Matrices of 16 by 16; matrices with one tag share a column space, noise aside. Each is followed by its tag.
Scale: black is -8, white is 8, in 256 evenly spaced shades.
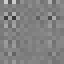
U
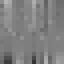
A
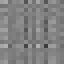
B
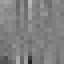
A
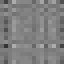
B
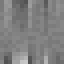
A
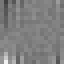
A
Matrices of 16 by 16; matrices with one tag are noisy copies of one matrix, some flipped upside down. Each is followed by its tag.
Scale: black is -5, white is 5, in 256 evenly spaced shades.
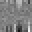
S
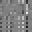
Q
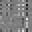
Q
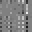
Q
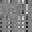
Q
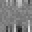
S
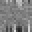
S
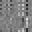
Q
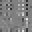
Q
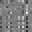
Q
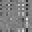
Q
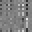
Q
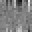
S
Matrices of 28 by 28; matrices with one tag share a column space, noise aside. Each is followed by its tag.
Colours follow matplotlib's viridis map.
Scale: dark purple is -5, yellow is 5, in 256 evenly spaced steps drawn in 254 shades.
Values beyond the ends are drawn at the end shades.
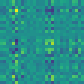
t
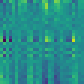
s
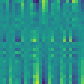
s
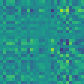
t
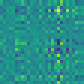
t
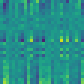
s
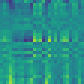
s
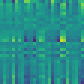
s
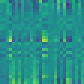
s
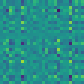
t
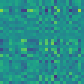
t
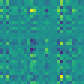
t
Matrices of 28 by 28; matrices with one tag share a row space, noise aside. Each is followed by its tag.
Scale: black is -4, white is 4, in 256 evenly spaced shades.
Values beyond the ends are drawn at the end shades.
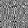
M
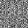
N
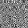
M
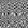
N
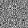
M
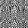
M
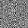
M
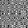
N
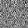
M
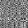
N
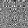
M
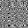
N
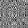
M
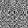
N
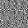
N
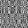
N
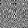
M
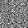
N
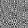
M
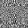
M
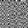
N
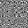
N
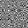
N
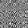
M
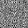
M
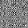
M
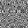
N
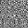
N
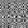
N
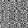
N
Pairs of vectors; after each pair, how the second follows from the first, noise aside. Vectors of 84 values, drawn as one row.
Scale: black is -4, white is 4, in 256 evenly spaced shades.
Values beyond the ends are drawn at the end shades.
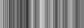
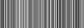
shuffled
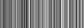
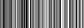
scaled up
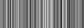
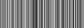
shuffled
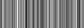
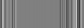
partly zeroed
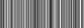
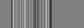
partly zeroed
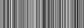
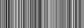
reversed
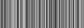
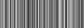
reversed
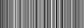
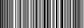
scaled up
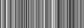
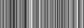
reversed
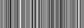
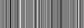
partly zeroed
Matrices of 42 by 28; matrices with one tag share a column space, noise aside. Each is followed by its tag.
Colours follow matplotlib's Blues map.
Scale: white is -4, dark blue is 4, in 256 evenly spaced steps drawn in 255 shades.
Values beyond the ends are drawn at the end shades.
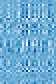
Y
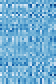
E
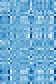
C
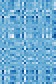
C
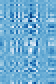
Y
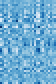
Y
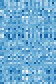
C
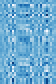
E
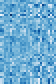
E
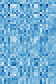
E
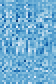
Y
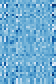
E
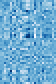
C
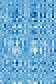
Y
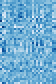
Y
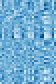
C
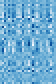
Y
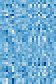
E
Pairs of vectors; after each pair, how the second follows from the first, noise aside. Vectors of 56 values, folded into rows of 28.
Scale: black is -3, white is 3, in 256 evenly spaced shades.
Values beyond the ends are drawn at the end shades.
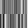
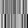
sign-scrambled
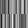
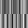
wrapped around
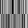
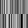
wrapped around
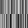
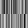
wrapped around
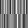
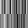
sign-scrambled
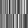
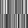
wrapped around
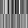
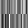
wrapped around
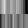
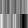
wrapped around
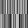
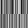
wrapped around
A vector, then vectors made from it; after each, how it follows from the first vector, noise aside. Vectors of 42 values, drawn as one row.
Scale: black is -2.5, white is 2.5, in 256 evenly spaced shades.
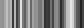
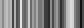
copied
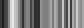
reversed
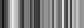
reversed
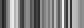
reversed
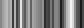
copied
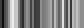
reversed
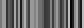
sign-scrambled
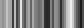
copied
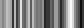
copied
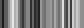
reversed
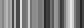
copied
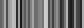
sign-scrambled
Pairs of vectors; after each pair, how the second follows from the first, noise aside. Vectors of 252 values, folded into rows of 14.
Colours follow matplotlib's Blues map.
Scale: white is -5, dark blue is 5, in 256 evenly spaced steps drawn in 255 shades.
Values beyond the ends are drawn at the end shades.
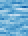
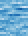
negated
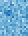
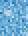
negated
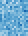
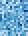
scaled up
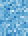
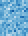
negated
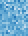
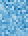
negated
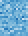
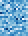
scaled up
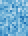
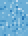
partly zeroed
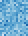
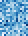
scaled up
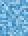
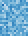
copied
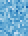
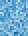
negated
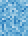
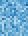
negated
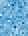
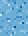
partly zeroed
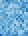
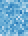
negated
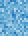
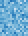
copied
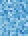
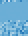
partly zeroed
